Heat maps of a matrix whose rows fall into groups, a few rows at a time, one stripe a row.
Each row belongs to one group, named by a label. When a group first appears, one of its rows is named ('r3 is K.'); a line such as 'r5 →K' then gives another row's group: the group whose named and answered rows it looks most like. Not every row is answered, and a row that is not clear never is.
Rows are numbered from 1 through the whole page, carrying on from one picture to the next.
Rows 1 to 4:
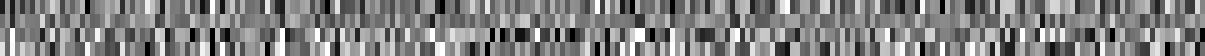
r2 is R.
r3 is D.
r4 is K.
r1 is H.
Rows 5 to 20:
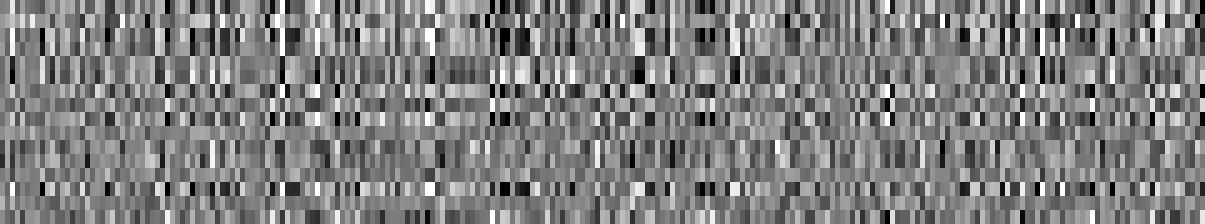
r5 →D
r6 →K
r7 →D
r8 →D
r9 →R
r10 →R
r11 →D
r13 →D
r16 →H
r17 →R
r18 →D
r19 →K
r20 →R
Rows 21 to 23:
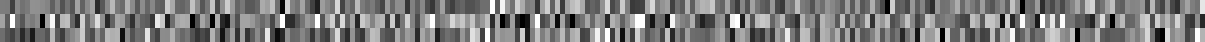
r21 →R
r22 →D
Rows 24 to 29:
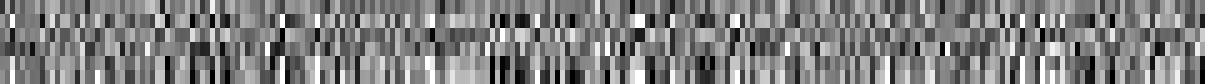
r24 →H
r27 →H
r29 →D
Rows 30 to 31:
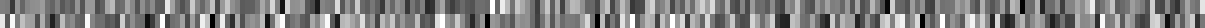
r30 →R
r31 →K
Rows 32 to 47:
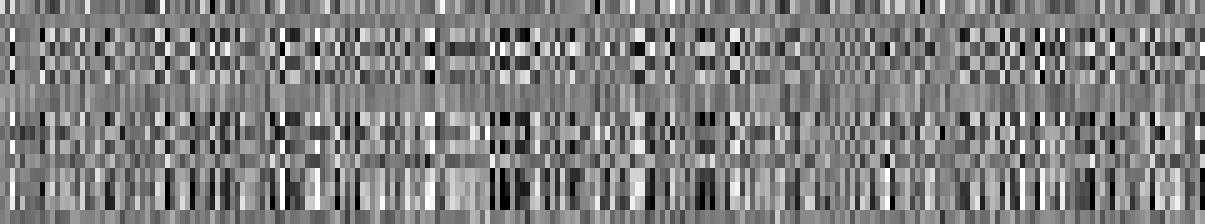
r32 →K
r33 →H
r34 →D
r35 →R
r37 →R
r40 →D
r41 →H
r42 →D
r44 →D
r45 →D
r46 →D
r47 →H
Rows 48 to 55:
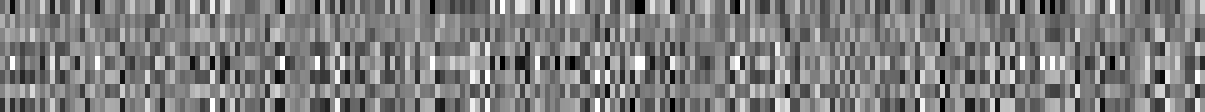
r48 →R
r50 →K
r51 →H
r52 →D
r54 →K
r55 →H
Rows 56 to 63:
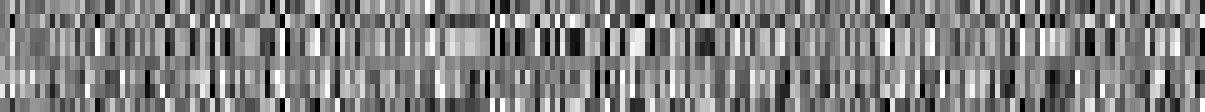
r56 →D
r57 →R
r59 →D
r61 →K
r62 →K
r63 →R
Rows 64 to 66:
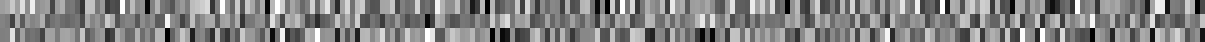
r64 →K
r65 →R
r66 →D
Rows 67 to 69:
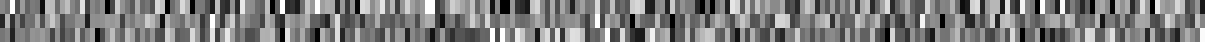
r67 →D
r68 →H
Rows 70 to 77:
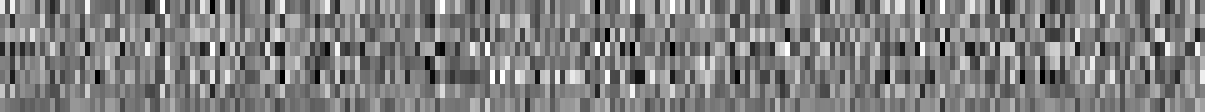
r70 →K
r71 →R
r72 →K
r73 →H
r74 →R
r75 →R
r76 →K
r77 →H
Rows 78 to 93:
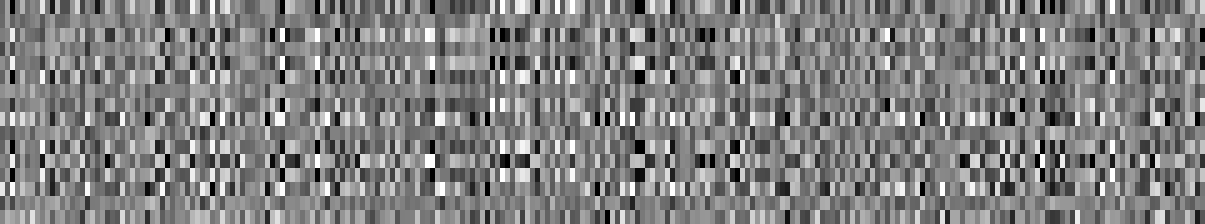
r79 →H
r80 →D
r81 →H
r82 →D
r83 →R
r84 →K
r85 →R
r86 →K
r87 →H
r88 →R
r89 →D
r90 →R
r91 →K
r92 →H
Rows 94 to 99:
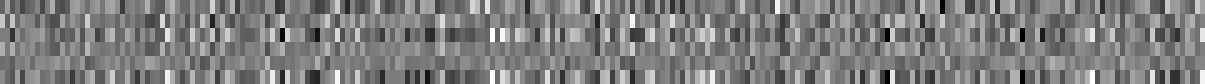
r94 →H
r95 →K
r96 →R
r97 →K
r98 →H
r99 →R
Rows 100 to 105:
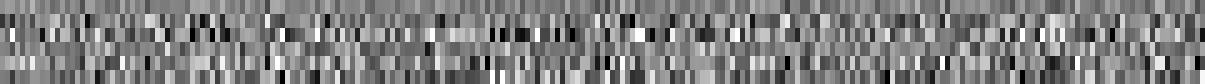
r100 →K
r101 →H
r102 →D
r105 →R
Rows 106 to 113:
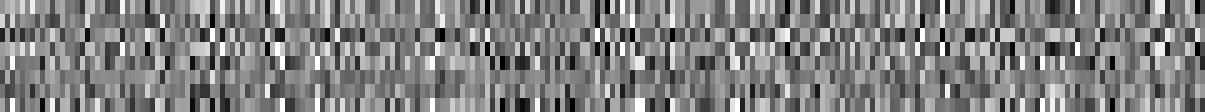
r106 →K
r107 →K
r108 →H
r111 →H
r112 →H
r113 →D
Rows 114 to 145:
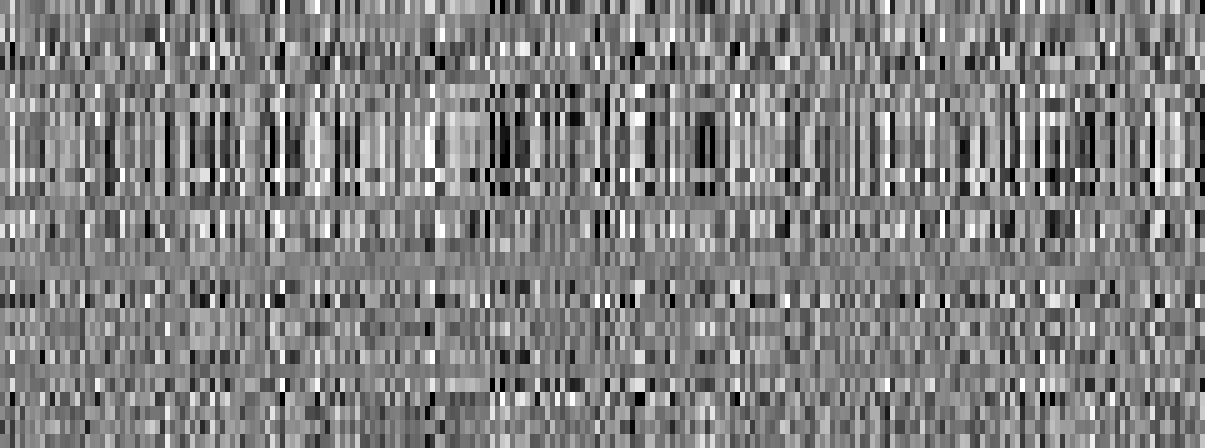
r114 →D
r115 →K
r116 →K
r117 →R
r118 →H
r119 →R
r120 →D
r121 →K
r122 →D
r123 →D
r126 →K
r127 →D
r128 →H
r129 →K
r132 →K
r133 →H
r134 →D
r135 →H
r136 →K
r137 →R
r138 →K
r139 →D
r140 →H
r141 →D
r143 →R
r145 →R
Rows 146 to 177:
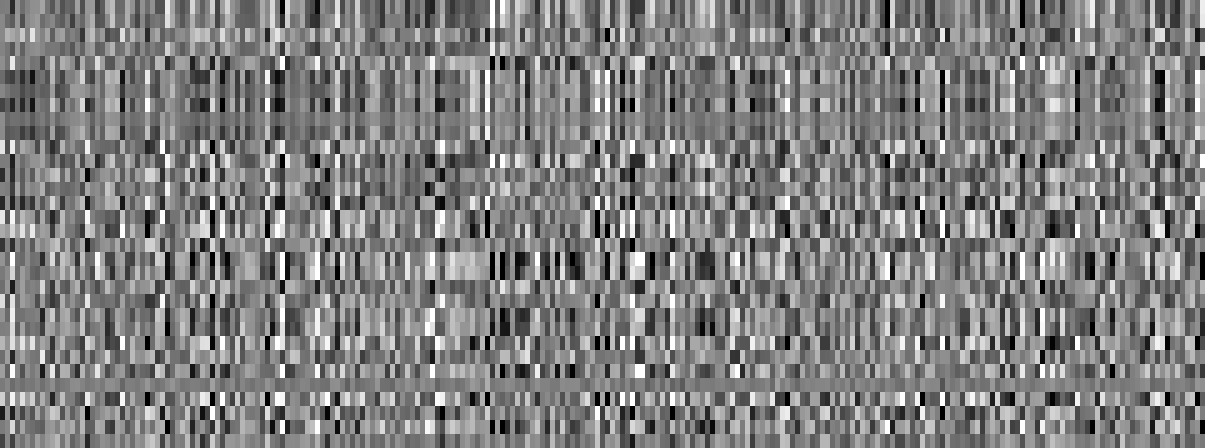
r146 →R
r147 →R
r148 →K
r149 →R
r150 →D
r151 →H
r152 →H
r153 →H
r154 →H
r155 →H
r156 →K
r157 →R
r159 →R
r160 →H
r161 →K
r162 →K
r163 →H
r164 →D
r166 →R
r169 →D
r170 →K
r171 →R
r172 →D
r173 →H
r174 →K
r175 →H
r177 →H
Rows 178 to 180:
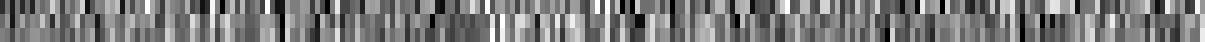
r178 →H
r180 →R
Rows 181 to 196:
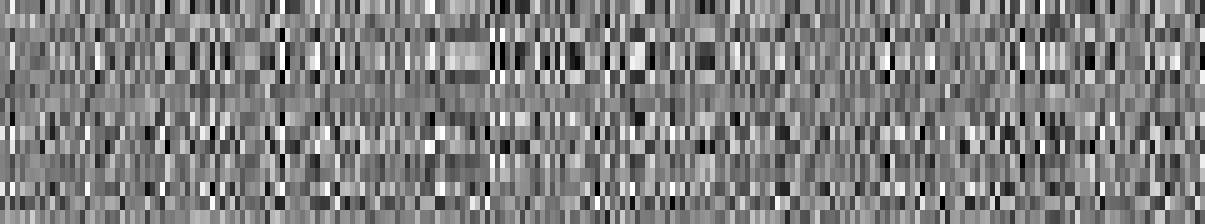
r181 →D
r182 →K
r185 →D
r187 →H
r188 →H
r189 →R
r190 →K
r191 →D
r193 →R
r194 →K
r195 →H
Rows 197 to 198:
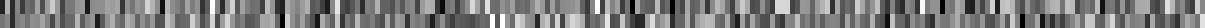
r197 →H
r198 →R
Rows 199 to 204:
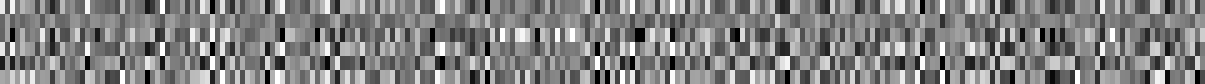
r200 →H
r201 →R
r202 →K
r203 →H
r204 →K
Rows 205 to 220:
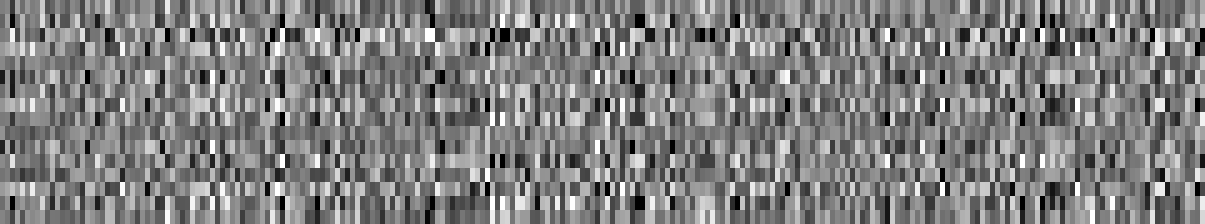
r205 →R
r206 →R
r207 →D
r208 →K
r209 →R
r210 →H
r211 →R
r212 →K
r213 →R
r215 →H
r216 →D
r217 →H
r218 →K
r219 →R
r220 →R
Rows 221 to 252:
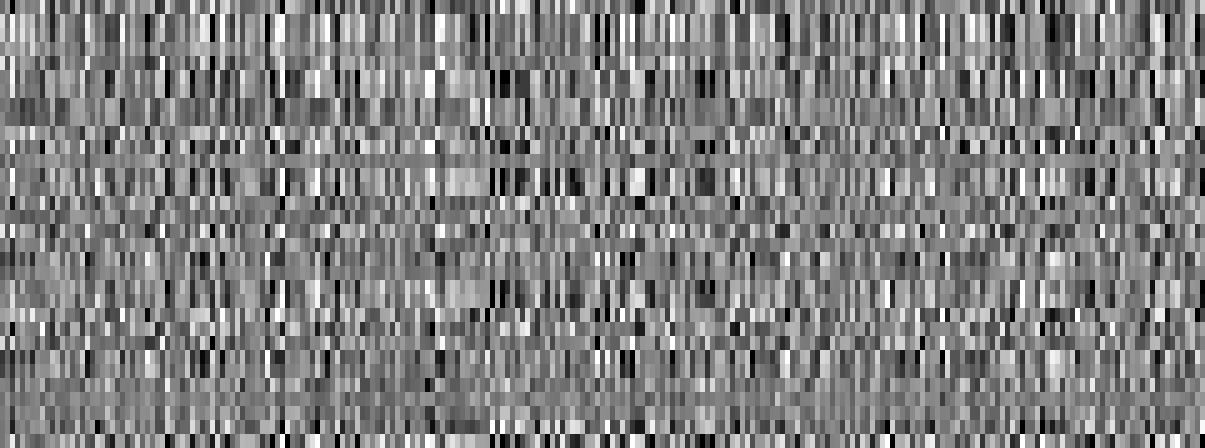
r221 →R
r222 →K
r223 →K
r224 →K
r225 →K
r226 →D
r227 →D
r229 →H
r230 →K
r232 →H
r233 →D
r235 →R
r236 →H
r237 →K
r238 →R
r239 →H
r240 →H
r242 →D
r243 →K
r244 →R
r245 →K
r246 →H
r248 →R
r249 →H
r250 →R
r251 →R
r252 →D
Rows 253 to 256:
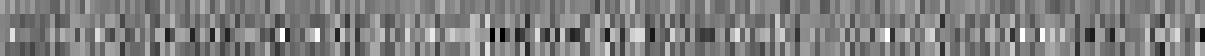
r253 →K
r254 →H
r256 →H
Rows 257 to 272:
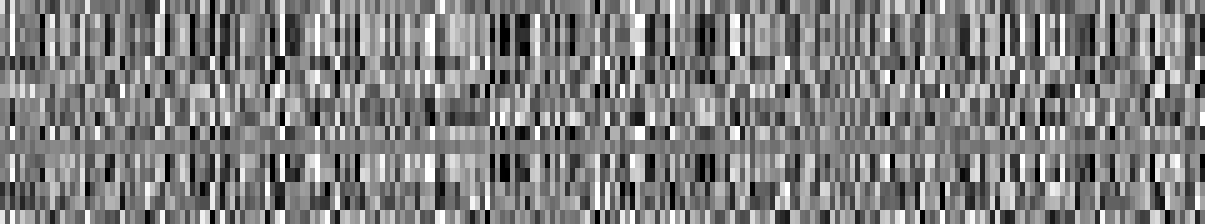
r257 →K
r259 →D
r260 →D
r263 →K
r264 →R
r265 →R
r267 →H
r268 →D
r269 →D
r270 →H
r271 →H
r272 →K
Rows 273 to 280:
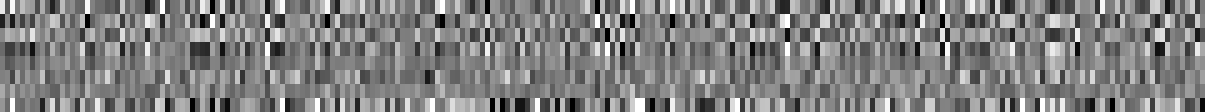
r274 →H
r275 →K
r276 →H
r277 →H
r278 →R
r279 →K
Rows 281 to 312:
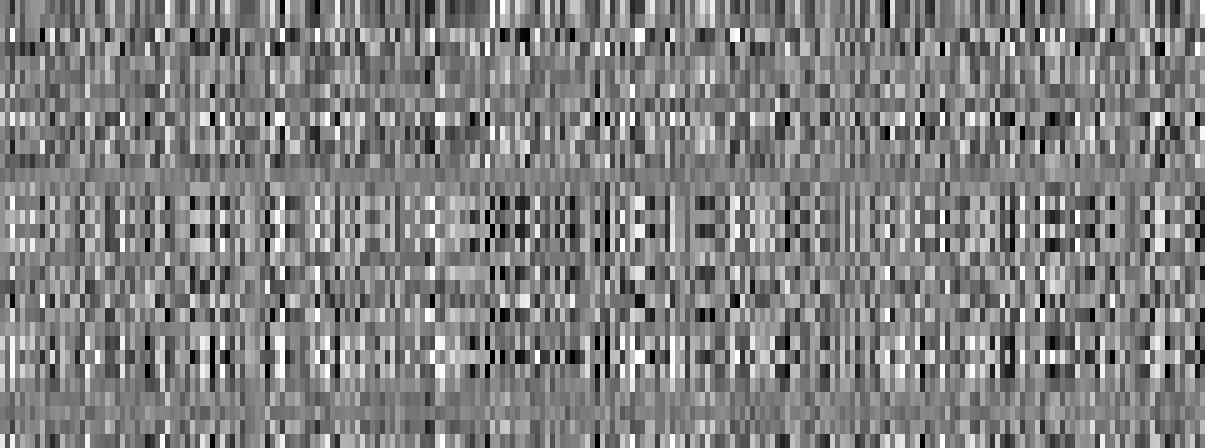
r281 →R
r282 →R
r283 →D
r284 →H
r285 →R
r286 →R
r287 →K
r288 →H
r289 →K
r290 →R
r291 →R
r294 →K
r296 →K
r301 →H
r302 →R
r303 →D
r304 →K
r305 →K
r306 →D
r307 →K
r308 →K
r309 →R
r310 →H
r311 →R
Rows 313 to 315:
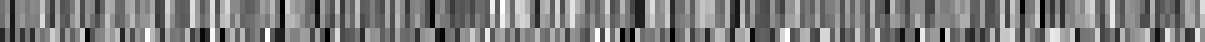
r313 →R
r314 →R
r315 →H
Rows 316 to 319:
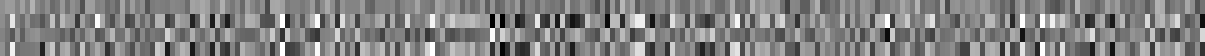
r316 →K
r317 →D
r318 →R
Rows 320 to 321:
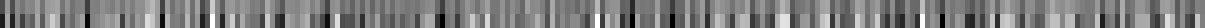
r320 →H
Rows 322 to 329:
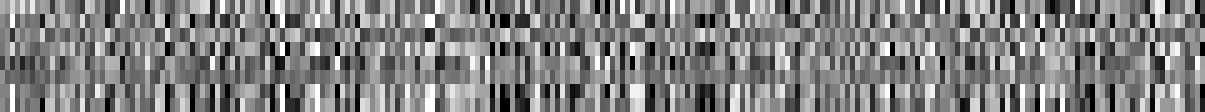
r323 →D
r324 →R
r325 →D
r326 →H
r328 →D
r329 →D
